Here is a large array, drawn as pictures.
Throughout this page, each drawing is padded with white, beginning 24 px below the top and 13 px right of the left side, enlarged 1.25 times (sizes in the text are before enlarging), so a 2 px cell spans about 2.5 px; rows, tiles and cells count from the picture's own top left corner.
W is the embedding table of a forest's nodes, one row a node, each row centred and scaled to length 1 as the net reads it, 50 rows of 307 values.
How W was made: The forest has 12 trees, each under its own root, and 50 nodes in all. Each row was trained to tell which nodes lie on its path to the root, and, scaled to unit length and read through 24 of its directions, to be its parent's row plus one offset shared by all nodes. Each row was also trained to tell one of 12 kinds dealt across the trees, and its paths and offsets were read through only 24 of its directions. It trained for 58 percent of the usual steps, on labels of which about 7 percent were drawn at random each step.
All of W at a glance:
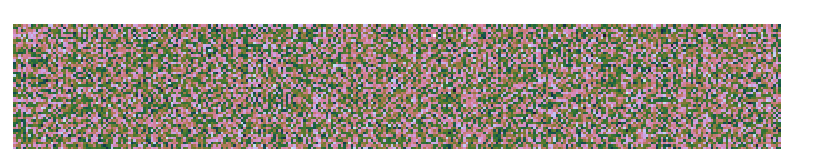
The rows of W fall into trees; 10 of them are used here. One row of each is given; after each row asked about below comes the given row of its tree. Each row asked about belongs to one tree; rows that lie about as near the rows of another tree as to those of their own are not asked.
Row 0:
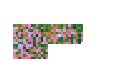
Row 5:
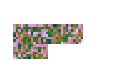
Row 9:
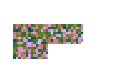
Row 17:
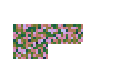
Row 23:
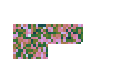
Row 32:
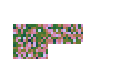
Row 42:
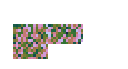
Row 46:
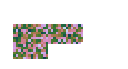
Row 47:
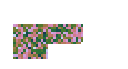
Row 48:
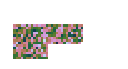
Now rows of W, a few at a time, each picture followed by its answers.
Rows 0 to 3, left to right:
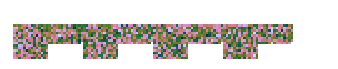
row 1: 23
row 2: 42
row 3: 17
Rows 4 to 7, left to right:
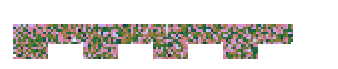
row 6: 23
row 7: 46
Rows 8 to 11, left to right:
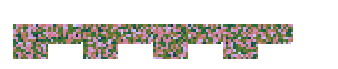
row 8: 32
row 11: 9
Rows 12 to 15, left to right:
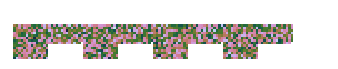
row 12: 23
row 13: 46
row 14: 23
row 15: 47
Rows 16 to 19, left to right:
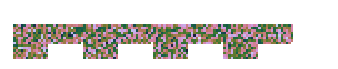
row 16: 23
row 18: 46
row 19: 5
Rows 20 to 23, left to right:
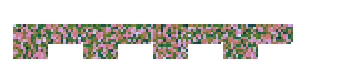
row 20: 9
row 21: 0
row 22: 17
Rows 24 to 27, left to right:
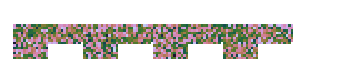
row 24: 48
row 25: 32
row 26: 17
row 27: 42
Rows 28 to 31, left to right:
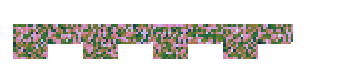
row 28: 47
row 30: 46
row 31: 47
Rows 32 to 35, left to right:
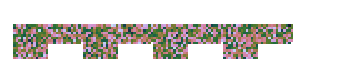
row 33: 46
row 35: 17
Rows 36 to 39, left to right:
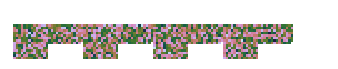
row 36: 5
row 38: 9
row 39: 5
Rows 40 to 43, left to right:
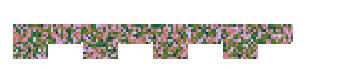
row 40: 32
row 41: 17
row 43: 47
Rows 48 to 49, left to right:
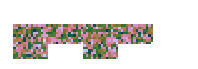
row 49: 48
